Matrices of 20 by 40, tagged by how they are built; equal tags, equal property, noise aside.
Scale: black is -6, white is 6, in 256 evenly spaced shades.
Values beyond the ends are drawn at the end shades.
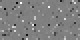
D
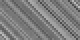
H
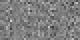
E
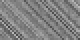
H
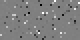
D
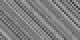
H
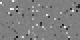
D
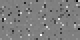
D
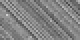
H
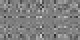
E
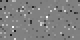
D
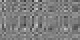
E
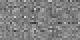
E
